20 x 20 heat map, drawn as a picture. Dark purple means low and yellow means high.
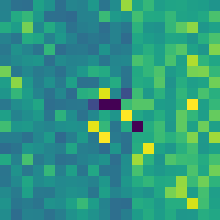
Stripes: none. Seam: vertical, 60% of the way across, the right part higher. Odd patch: rougher, in the centre. Roughest part: centre.
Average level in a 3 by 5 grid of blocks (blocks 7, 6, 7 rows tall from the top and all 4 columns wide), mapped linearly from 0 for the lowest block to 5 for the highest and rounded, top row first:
1 0 1 4 4 / 2 0 2 3 5 / 0 1 0 4 5
